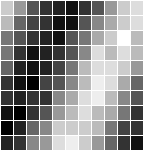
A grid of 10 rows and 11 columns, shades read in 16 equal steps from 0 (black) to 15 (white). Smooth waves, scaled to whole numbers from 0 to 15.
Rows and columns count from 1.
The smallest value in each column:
0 0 0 2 1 1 3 5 6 3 1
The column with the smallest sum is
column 2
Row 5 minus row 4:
-1 -1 0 0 1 2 3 0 2 -1 -2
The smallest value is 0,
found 3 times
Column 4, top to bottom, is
3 3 2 2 2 4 3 5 8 9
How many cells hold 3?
15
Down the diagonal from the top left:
12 6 3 2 4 8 13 11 7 3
